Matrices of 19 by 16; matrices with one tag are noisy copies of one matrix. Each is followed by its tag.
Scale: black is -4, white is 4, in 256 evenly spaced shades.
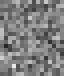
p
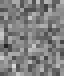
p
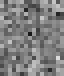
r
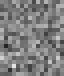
p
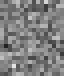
p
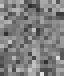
r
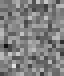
p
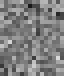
r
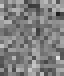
r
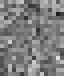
r
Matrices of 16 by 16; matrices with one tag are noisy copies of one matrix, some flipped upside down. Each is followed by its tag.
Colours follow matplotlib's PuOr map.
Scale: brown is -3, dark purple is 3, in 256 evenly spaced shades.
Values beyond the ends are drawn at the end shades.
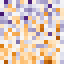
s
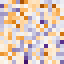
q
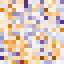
q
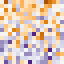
s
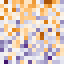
s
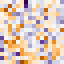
q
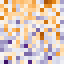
s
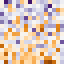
s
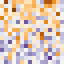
s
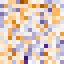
q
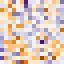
q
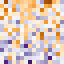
s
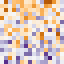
s
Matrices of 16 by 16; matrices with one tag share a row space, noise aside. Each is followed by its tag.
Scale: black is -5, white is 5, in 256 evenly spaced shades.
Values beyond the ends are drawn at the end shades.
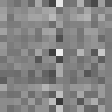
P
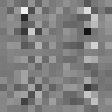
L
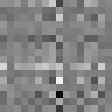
P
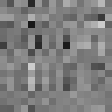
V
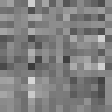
V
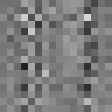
L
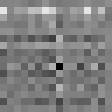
P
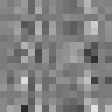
L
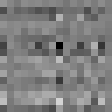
P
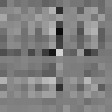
P
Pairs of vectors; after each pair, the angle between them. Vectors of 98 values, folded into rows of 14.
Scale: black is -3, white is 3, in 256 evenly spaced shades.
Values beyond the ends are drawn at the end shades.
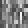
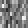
partly opposed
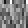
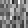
partly aligned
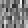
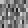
partly aligned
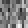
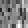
nearly parallel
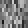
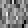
partly aligned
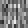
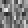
orthogonal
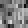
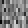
orthogonal
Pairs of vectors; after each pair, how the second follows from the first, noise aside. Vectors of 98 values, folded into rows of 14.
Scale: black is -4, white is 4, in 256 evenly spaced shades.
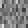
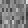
shuffled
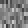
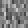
shuffled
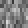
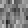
negated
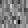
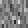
negated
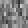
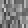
shuffled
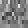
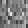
shuffled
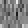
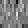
negated
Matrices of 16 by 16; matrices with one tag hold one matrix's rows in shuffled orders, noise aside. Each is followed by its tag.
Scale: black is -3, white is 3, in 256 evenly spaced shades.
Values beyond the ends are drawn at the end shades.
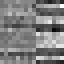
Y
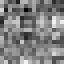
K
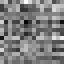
K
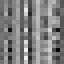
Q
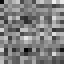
K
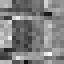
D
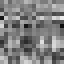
K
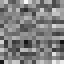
K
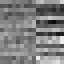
Y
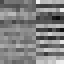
Y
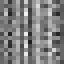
Q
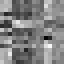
D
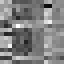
D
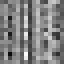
Q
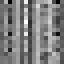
Q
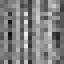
Q
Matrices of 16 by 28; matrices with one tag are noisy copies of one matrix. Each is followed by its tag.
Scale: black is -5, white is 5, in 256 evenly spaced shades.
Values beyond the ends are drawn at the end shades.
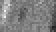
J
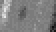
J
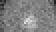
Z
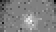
Z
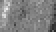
J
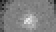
Z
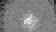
Z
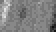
J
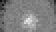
Z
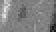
J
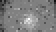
Z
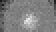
Z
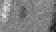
J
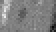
J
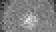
Z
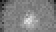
Z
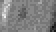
J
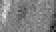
J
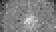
Z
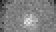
Z
